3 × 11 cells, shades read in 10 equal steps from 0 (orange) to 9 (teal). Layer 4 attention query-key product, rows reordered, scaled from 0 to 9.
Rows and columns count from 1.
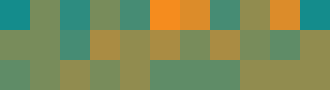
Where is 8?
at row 1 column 3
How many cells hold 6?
5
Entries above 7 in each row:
3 0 0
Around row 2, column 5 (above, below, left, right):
7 4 3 3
